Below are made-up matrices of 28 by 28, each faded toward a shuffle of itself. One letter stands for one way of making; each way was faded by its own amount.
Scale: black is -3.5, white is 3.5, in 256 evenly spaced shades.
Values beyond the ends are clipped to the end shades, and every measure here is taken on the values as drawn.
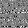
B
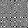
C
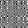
C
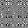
C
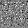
B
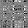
C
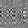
C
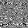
B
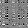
C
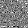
B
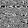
B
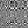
C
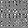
C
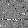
B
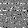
B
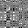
C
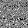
B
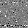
B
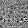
B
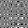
C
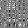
C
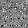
B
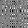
C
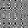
C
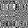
C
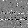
B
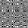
C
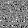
B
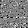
B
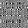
C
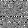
B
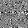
B
